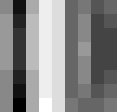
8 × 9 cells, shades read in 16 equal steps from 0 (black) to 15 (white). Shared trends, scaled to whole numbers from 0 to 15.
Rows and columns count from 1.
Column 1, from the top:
8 9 9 9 9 8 8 8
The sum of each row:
70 72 72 73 72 70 70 72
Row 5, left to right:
9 3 11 14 13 6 8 4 4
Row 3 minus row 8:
1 3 1 -1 0 -1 2 -2 -3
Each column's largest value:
9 3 11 15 13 7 9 6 7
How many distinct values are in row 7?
8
